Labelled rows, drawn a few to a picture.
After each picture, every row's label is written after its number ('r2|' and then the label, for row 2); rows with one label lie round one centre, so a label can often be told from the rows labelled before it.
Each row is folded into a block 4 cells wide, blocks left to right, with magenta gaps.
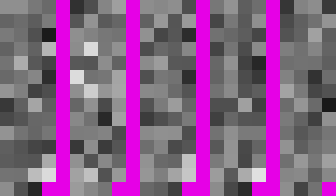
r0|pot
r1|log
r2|pot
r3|pot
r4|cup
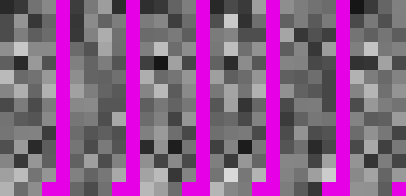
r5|log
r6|cup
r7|log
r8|log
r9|pot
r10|log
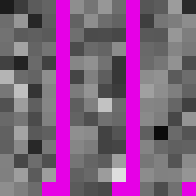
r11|log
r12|pot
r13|cup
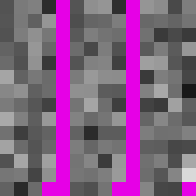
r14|cup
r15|cup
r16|pot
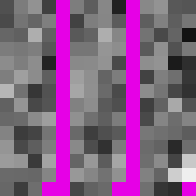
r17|cup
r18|cup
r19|pot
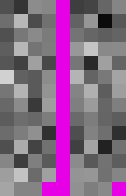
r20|log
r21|log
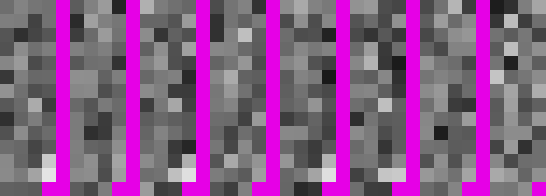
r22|pot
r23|cup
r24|pot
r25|cup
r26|pot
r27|pot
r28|cup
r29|log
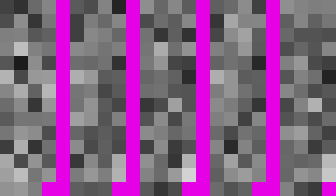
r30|log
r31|cup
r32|pot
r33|cup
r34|pot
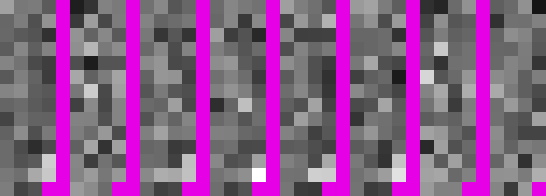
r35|pot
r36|log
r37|pot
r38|pot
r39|pot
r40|pot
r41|log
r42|cup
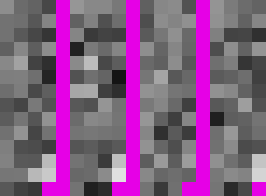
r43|pot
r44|pot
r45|cup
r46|pot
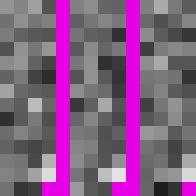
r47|pot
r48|pot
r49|pot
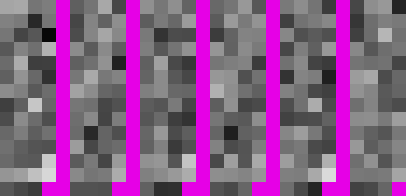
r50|pot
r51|cup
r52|pot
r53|cup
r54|pot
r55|cup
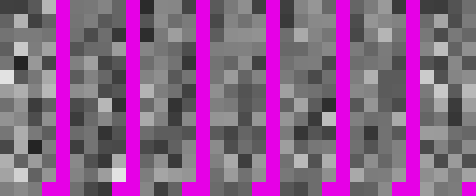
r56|log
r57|pot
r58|cup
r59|cup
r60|cup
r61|cup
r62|log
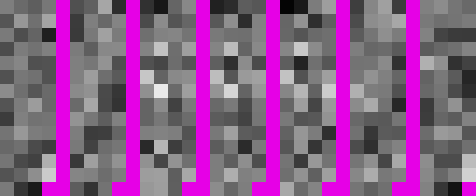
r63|pot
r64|cup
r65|log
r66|log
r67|log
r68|cup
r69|pot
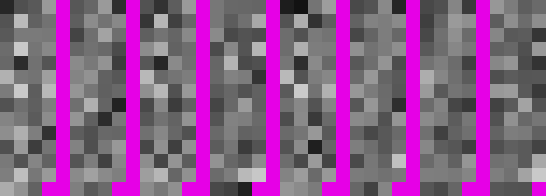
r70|log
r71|cup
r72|log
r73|pot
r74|log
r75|cup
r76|cup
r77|pot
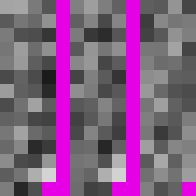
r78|pot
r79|pot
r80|cup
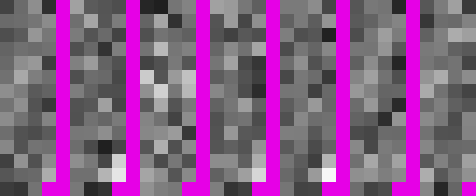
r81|cup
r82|pot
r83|log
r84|pot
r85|pot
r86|cup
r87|cup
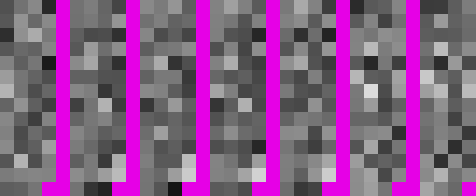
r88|cup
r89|pot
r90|pot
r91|pot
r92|pot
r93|log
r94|log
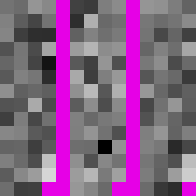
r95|pot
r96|log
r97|pot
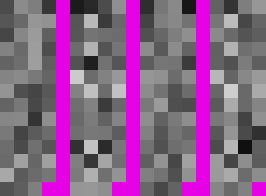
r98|cup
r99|log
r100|cup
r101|log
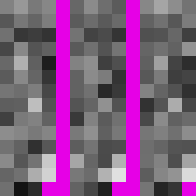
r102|pot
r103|pot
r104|pot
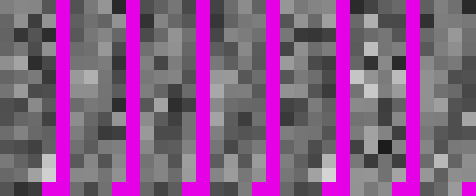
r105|pot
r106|cup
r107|cup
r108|cup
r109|pot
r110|log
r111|cup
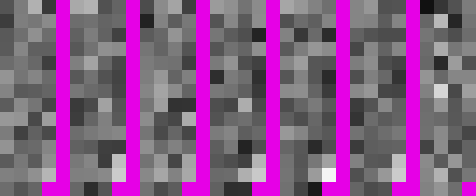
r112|cup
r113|pot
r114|cup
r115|pot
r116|pot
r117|pot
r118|log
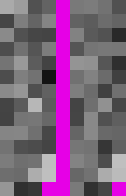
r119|pot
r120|pot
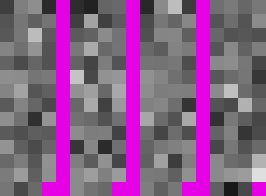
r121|cup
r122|log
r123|cup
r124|pot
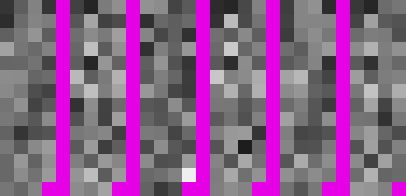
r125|cup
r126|log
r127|pot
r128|log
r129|cup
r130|log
